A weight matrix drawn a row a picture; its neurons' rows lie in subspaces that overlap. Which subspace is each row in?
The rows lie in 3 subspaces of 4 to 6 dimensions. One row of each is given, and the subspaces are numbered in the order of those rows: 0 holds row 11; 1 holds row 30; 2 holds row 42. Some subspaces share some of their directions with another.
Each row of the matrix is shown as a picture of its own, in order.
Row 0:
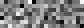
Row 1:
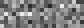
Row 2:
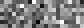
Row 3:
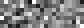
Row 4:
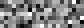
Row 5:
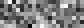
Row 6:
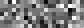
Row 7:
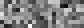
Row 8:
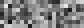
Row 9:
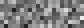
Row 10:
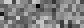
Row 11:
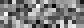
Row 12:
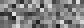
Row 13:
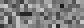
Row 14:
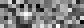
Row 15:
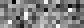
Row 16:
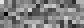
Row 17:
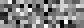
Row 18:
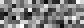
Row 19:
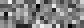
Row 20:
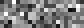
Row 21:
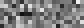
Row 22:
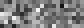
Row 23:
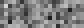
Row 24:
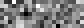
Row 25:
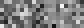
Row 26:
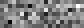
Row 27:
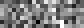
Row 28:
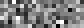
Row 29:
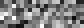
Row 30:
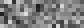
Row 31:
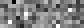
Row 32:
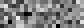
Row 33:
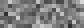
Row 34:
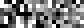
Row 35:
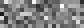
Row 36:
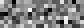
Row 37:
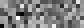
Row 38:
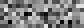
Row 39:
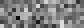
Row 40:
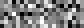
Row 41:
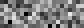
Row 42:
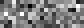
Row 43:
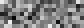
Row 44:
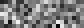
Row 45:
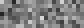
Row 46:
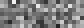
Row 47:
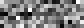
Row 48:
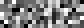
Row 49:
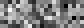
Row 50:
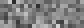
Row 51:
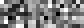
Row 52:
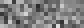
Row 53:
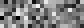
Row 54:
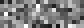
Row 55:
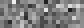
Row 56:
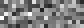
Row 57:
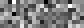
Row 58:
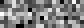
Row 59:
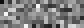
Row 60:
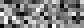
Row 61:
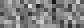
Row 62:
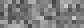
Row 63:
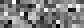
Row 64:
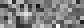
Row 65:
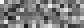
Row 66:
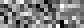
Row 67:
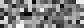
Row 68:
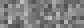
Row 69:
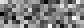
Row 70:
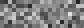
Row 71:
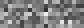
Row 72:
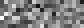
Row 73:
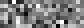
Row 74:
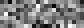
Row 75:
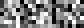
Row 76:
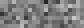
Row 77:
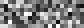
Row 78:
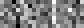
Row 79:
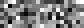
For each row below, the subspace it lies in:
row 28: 1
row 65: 0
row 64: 0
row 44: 2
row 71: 2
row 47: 1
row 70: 2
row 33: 0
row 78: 1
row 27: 1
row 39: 1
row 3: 1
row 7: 0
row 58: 0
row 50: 0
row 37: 1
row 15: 2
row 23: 0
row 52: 1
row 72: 1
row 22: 1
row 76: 2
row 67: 1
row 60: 1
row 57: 1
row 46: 1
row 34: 0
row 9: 0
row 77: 2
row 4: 0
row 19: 0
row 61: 1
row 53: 1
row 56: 1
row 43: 2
